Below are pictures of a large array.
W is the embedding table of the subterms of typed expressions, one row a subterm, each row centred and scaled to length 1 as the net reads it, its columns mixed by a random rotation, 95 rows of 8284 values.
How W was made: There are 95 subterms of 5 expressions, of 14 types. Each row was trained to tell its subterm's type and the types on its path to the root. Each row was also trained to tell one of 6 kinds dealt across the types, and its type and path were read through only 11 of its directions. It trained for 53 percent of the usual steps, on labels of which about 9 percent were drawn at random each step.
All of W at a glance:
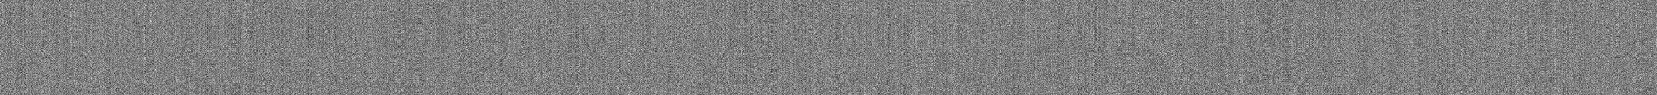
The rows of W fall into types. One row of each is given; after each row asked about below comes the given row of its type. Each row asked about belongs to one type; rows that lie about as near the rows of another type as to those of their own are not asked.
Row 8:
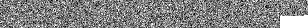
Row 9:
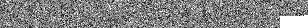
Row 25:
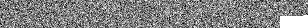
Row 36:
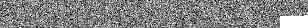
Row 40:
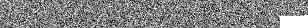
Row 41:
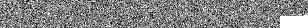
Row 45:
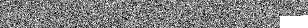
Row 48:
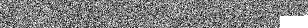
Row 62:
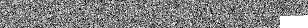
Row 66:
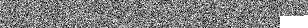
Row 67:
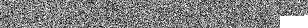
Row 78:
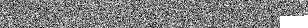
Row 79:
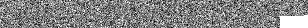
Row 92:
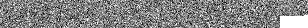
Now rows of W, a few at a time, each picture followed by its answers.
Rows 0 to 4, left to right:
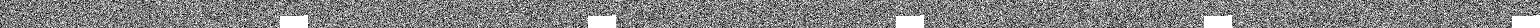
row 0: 25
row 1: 78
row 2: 79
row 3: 9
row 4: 40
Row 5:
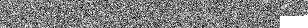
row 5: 92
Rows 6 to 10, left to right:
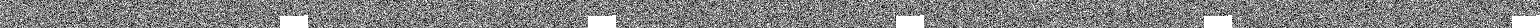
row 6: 67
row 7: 9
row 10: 78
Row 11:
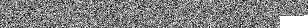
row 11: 62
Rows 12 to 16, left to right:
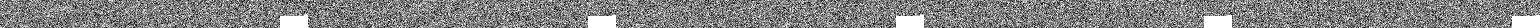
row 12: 41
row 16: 40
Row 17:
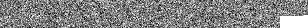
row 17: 45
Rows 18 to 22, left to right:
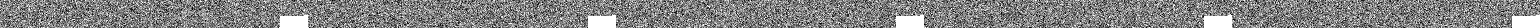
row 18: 92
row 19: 8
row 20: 92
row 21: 41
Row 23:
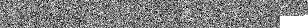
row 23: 92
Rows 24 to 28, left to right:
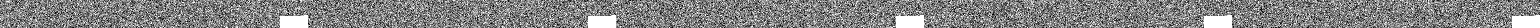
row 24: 45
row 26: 66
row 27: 45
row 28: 9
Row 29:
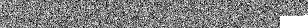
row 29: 40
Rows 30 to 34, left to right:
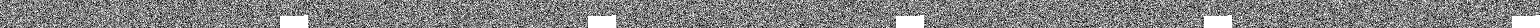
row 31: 8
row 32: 9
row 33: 79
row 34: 45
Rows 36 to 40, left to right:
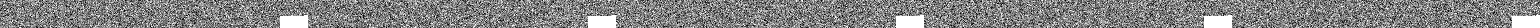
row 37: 45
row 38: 67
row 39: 9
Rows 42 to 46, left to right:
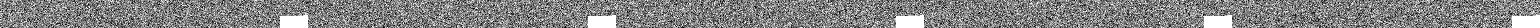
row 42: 40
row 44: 36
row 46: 67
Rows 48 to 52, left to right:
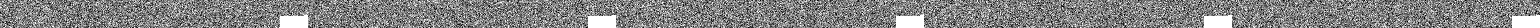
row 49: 79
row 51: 36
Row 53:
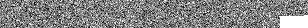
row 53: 79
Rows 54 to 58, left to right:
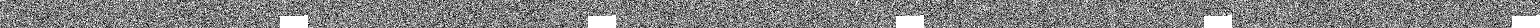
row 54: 79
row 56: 66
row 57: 41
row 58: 40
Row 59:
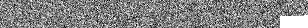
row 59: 62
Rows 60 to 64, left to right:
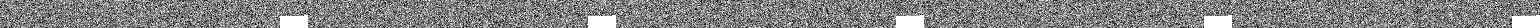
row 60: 8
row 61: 8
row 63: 8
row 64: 66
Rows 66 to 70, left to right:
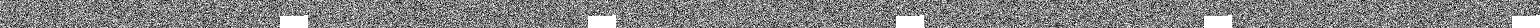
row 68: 92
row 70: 8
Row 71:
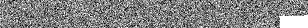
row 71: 66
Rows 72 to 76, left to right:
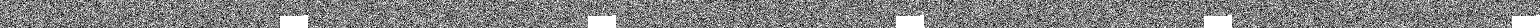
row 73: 48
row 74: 78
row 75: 41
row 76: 9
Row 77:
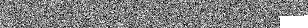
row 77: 78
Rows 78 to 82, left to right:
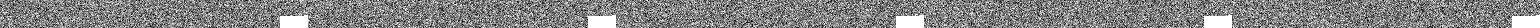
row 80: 62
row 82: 62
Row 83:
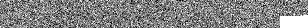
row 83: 45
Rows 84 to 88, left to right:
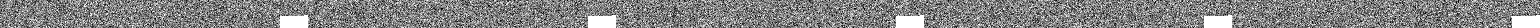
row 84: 48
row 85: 79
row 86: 92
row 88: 66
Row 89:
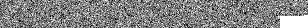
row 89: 9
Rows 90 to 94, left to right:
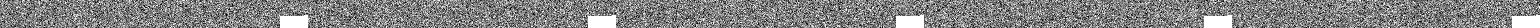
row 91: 79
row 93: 45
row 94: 8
